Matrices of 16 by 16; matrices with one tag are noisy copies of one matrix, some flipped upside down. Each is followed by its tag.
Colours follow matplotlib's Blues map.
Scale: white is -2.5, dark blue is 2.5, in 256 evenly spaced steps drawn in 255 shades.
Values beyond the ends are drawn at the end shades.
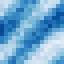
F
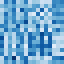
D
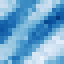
F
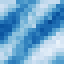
F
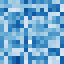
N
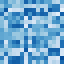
N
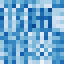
D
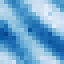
F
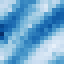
F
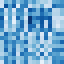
D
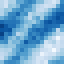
F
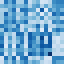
D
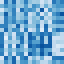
D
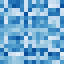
N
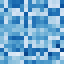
N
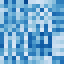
D
